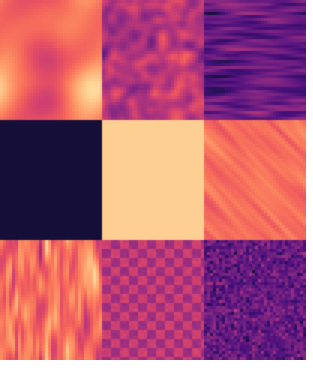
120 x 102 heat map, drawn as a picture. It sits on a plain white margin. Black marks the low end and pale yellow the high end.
It is made of 3 by 3 panels. Panel 1,1: high, smooth. Panel 1,2: middling, blotchy. Panel 1,3: low, streaked across. Panel 2,1: very low, flat. Panel 2,2: very high, flat. Panel 2,3: high, slanting down to the right, faint in contrast. Panel 3,1: high, streaked downward. Panel 3,2: middling, checkered. Panel 3,3: low, fine-grained.
